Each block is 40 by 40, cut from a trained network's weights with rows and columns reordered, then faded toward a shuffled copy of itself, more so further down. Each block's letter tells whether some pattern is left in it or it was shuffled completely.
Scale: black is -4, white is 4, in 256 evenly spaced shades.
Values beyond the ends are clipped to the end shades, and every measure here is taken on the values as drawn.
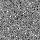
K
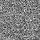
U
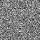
U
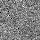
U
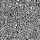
K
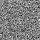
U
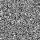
K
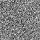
U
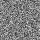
K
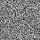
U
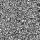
U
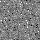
K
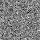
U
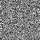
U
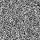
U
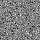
K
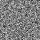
U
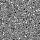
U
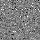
U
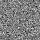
K
